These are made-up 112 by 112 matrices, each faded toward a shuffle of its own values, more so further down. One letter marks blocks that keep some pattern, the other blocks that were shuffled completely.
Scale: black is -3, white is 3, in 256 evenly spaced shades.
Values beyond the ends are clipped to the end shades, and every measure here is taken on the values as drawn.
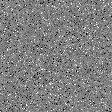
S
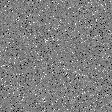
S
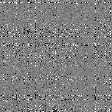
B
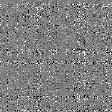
B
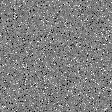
S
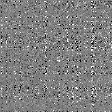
B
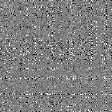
B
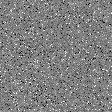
S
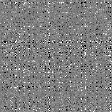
B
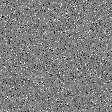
S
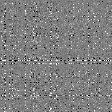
B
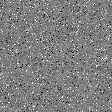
S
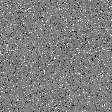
S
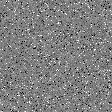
S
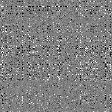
B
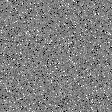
S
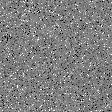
S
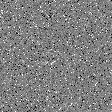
S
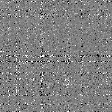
B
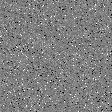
S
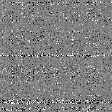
B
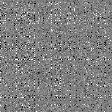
B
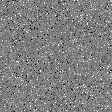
S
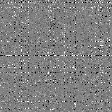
B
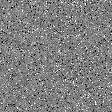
S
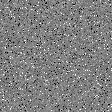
S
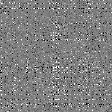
B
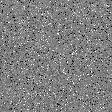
S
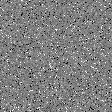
S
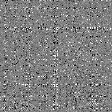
B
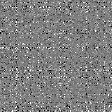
B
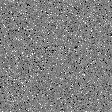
S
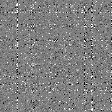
B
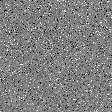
S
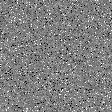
S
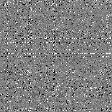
B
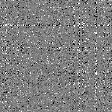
B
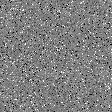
S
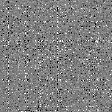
B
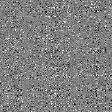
B
